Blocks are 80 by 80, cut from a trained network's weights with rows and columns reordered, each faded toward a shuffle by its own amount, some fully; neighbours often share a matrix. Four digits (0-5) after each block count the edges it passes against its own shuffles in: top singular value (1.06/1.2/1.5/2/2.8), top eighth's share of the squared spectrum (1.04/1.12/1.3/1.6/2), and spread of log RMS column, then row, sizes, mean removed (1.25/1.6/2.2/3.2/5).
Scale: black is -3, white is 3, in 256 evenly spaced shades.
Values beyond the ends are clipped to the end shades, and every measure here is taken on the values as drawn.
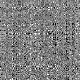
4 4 2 3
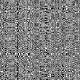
4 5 3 3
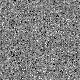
1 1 0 0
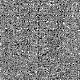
3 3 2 2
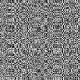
5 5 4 1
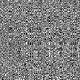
4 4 2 2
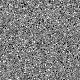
1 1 0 0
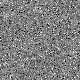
0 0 0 0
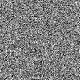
3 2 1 0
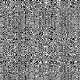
3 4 2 3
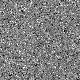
0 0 0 0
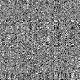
3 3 1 2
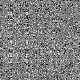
3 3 2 0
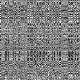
5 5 3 3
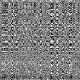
4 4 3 2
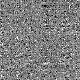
3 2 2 0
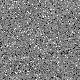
0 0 0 0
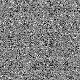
3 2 0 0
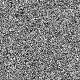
0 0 0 0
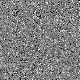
2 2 1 0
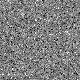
0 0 0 0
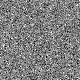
1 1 0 0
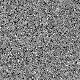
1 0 0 0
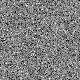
1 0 0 0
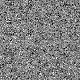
3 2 0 0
